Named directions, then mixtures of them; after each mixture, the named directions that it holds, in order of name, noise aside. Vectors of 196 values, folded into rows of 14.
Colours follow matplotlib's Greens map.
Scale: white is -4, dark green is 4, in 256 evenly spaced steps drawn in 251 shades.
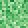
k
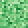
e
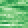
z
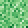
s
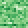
e, z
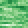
z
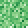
s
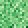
s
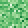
e, s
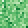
e, s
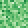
e, k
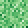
s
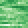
z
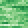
z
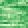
z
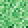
s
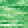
z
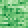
e, z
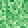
k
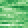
z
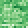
s, z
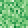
k, s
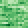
e, z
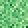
s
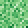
s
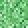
s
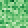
k, z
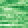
z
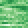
z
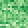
k, z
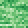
s, z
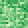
e, z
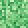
k
